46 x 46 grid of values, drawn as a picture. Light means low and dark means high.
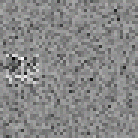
There are no regular stripes. No overall slope runs across the table. In the middle left lies a patch that is rougher than the rest. No row or column stands out. Values change most from cell to cell in the middle left. Fine speckle covers the field.
